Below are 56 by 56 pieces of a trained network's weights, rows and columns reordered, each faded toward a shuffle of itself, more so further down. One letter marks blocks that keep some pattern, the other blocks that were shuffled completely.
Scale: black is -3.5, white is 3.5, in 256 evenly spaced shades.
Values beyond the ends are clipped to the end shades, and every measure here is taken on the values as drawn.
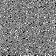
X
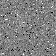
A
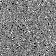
A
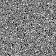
A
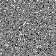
X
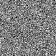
X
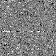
X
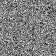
A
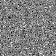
X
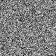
A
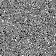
A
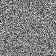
X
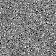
A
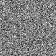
X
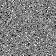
X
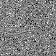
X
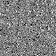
X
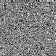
X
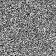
X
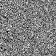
X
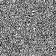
X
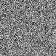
X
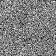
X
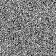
X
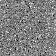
A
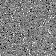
A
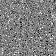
X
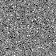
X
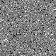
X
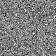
X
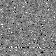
X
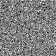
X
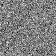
X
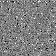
X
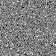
A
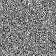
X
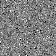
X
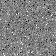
A
